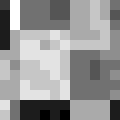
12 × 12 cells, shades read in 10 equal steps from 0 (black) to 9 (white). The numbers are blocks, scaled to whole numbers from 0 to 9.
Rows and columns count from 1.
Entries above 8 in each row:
1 1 1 0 0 0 0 0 0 0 0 0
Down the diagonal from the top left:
2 9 4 7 6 8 7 4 4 4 6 1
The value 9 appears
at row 1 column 2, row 2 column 2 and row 3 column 2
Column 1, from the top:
2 1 1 1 1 6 7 7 6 6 8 7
